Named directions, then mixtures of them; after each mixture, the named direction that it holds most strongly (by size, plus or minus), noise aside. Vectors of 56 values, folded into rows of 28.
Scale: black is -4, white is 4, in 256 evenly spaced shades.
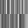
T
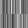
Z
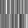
T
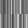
Z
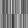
Z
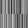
Z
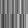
T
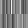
Z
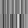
T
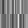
T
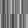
Z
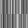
Z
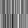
Z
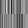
Z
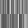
T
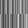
T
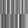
T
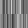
Z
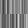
T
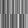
T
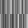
T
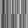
Z
